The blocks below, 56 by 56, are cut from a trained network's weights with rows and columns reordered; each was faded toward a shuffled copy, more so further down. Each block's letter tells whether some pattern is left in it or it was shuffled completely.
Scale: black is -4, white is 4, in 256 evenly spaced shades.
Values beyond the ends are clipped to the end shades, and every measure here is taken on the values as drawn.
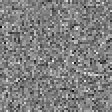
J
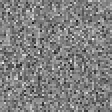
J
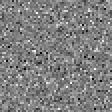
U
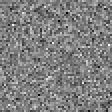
U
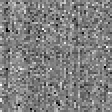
J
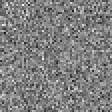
J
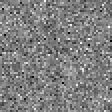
U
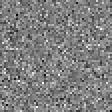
U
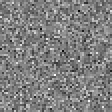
U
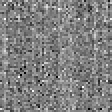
J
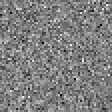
U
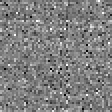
J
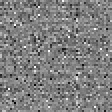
J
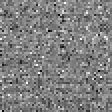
J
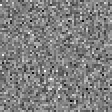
U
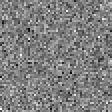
J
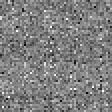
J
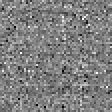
J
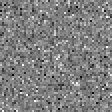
U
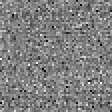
J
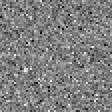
U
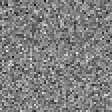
J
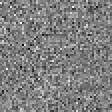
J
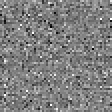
J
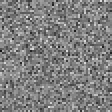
U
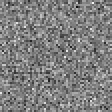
U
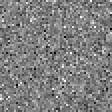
U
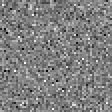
U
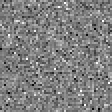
U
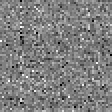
J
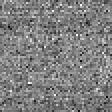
J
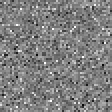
U
